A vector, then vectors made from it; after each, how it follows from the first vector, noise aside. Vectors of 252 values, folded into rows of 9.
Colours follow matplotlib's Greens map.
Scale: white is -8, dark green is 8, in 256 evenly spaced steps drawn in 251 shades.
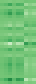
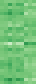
copied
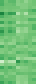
wrapped around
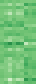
negated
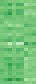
copied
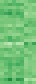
copied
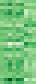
scaled up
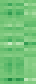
copied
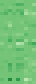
partly zeroed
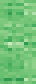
copied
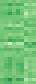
copied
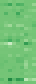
partly zeroed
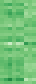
copied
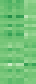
wrapped around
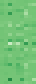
partly zeroed
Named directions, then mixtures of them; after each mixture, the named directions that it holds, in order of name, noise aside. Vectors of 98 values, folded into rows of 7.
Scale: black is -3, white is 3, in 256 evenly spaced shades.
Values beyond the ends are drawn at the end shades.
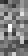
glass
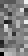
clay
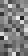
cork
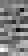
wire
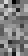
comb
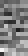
clay, wire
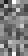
comb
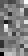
clay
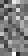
comb, cork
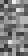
comb, wire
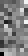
clay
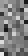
clay, cork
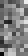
clay, cork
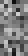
comb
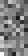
clay, cork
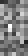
glass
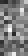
clay, glass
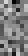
comb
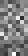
cork, glass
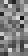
comb, cork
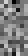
comb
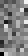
clay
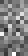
cork, glass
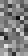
cork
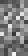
cork, glass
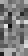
clay, glass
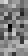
glass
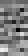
wire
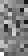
clay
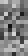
glass
